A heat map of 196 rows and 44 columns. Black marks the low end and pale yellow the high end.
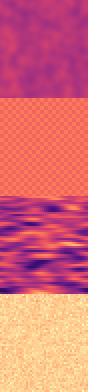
It is made of 4 by 1 panels. Panel 1,1: middling, blotchy, faint in contrast. Panel 2,1: high, checkered, faint in contrast. Panel 3,1: middling, streaked across, strong in contrast. Panel 4,1: very high, fine-grained, faint in contrast.
